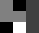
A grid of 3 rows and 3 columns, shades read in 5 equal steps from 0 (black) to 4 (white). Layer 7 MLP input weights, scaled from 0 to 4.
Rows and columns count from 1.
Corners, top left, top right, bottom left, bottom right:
2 1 0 1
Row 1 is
2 0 1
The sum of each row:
3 5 5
